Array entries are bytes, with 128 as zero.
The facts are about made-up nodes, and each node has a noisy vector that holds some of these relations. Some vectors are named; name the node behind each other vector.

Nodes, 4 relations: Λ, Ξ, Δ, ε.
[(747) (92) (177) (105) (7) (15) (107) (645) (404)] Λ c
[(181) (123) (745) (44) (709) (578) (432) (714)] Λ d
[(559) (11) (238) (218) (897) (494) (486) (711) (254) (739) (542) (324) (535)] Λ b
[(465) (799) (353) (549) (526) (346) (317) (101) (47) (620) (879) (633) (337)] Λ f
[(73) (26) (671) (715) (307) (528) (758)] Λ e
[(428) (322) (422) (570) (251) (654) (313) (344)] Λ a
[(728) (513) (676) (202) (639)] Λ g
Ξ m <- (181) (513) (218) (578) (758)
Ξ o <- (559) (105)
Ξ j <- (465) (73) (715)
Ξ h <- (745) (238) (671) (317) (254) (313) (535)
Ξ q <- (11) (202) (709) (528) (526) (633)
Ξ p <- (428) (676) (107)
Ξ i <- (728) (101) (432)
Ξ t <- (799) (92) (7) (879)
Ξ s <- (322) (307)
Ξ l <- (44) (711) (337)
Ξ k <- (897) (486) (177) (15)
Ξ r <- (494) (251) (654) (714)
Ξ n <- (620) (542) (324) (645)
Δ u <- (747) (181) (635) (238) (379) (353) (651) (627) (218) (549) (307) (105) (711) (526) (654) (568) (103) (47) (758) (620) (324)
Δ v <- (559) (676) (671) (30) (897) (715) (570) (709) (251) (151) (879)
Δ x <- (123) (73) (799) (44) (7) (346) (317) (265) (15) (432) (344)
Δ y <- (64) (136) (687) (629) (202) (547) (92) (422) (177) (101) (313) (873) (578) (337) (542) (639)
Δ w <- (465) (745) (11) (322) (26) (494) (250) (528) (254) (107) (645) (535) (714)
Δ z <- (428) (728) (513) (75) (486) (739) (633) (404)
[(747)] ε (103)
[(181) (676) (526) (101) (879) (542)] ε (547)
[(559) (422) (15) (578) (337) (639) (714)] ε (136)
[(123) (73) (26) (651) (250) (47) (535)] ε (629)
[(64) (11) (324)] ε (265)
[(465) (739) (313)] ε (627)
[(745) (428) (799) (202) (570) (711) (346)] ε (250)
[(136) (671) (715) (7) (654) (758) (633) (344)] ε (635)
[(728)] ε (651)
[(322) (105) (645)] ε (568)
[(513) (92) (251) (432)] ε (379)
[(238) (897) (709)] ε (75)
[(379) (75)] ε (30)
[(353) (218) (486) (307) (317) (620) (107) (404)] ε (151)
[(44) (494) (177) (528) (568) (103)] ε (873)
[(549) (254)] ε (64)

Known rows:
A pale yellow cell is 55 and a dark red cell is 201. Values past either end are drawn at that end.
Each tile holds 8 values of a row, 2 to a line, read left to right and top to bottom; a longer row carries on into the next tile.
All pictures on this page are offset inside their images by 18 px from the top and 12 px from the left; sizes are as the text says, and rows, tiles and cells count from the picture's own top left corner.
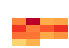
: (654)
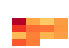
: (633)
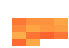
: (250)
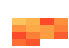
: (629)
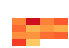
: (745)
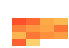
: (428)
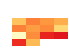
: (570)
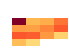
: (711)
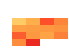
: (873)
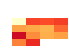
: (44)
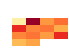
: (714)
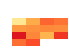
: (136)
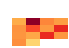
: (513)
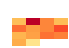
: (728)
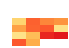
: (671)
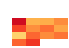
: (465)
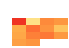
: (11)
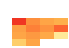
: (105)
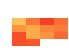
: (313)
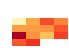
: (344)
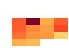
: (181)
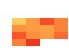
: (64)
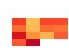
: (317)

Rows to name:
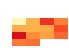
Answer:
(73)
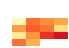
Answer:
(715)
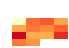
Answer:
(639)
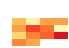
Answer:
(559)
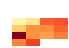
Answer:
(7)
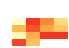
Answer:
(676)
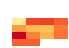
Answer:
(123)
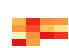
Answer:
(709)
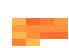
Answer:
(26)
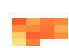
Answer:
(494)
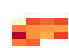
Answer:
(578)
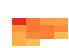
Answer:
(404)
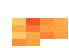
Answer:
(528)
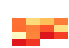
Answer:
(879)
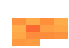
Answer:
(107)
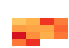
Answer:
(265)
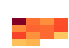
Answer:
(238)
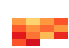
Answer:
(337)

